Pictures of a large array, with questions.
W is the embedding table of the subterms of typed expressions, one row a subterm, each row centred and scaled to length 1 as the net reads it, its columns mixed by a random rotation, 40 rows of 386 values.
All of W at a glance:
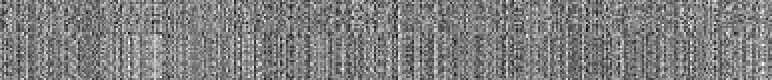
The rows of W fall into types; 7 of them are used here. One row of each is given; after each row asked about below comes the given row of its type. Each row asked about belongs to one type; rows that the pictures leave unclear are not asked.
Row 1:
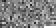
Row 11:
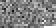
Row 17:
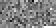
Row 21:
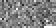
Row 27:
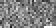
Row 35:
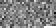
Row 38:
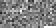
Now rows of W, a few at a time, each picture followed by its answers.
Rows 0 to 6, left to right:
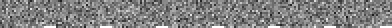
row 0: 11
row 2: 27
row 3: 27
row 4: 35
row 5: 35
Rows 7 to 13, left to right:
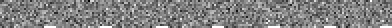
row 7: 35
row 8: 17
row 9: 38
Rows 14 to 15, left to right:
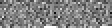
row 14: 35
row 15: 35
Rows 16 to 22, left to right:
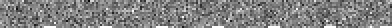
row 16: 17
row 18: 38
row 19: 27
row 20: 21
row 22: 1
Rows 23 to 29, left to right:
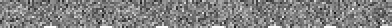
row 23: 27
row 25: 27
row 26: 17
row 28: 35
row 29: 21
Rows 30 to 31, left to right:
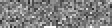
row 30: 27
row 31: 1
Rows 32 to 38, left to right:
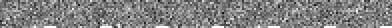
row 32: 1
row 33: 21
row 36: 1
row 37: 21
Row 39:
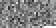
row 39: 17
